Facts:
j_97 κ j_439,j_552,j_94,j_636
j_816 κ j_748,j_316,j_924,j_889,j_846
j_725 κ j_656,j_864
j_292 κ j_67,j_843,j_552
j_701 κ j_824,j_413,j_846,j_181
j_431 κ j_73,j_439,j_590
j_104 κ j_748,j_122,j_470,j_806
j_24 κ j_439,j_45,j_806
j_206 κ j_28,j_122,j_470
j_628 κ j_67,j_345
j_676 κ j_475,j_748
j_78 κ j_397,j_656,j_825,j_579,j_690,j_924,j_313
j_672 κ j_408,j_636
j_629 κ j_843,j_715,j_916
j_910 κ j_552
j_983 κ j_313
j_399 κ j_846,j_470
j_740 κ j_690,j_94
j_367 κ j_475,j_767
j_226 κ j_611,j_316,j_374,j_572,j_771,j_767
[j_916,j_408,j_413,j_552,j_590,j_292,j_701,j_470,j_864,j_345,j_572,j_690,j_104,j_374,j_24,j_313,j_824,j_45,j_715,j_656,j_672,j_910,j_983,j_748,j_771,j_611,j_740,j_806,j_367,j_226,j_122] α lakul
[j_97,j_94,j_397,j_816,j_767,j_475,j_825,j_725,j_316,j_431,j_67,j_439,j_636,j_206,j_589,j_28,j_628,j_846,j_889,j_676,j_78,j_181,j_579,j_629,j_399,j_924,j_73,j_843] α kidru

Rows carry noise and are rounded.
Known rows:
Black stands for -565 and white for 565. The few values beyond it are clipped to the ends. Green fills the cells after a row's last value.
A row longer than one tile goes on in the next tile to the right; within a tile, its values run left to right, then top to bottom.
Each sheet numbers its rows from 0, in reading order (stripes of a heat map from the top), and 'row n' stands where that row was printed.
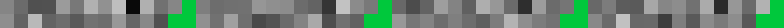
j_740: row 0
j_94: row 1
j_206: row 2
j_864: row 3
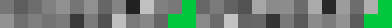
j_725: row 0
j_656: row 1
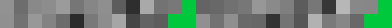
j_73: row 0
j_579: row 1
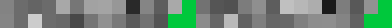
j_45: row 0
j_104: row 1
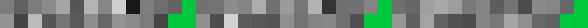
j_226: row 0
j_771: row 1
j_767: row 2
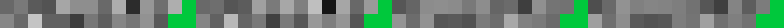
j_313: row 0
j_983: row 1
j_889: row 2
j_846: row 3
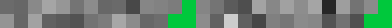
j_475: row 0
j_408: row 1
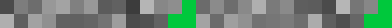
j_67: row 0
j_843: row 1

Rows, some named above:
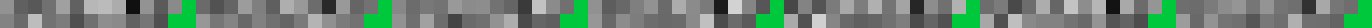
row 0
j_24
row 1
j_206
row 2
j_636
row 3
j_97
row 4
j_345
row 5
j_292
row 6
j_589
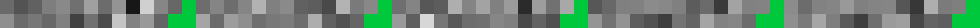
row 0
j_78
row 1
j_843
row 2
j_552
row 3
j_924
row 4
j_439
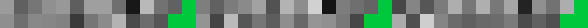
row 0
j_431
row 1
j_226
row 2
j_345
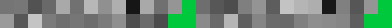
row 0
j_910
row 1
j_104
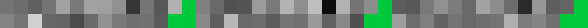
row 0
j_806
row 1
j_740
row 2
j_399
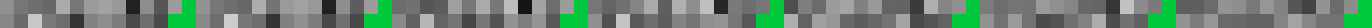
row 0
j_590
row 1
j_590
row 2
j_983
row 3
j_367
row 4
j_67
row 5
j_94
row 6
j_28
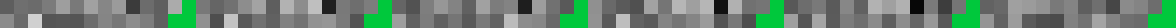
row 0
j_748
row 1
j_367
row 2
j_816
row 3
j_672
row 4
j_701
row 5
j_316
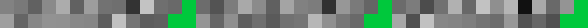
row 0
j_629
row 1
j_676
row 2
j_292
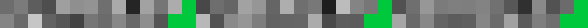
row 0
j_690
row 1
j_628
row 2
j_181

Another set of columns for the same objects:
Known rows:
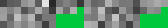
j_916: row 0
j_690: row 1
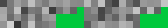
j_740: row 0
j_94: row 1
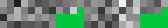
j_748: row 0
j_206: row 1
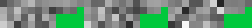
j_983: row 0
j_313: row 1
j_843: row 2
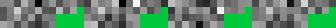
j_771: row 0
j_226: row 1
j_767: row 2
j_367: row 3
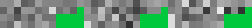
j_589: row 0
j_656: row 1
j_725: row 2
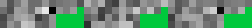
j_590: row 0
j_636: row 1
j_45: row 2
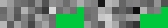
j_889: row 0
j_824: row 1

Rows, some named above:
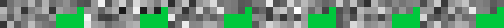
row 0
j_910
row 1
j_78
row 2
j_629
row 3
j_431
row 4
j_73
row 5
j_628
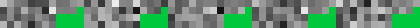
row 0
j_316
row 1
j_701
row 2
j_45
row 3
j_475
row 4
j_439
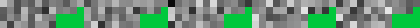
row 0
j_846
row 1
j_740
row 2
j_292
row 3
j_725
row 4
j_628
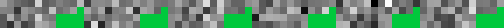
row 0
j_28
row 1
j_672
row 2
j_399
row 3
j_806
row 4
j_226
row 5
j_676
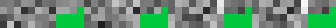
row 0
j_408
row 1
j_104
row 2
j_816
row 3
j_816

